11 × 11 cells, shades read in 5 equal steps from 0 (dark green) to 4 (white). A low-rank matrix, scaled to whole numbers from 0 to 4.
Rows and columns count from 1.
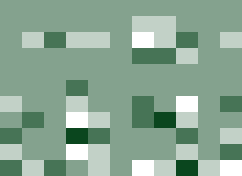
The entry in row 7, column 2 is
2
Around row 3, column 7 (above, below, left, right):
3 1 2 3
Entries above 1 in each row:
11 11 9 9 11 10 9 8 7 10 8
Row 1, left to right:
2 2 2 2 2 2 2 2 2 2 2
